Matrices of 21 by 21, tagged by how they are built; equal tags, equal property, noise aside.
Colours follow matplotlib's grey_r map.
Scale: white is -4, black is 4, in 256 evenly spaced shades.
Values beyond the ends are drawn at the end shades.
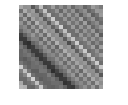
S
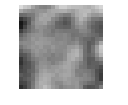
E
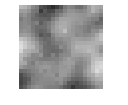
E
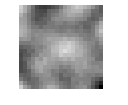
E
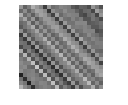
S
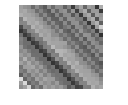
S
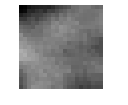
E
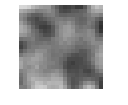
E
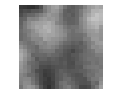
E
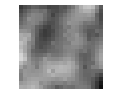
E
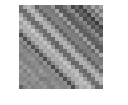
S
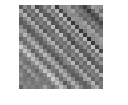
S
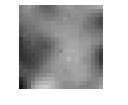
E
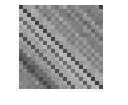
S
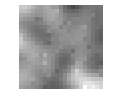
E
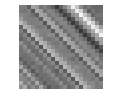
S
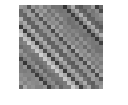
S
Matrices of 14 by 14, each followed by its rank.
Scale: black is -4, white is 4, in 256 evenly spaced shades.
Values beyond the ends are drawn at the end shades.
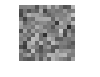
full rank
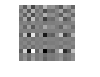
one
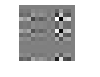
one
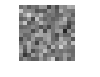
full rank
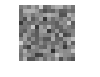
full rank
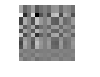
one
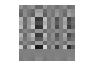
one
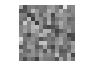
full rank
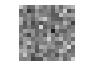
full rank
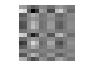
one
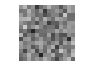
full rank
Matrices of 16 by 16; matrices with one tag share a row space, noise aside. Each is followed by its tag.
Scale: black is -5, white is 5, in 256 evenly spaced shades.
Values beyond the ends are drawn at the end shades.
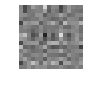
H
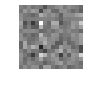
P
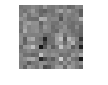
P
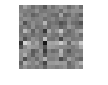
H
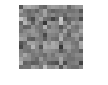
H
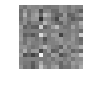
P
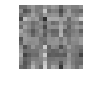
H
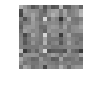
H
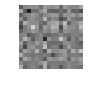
H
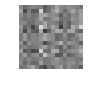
P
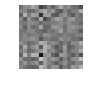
P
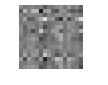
P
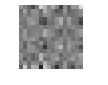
P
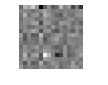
P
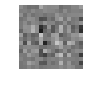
P
